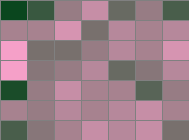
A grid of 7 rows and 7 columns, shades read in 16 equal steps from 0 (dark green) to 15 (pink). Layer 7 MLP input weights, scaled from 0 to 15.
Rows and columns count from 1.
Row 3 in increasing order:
7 7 9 10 11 13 15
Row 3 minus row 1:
15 4 -2 -3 5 1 9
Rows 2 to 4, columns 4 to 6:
7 11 10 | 9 11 10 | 11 6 8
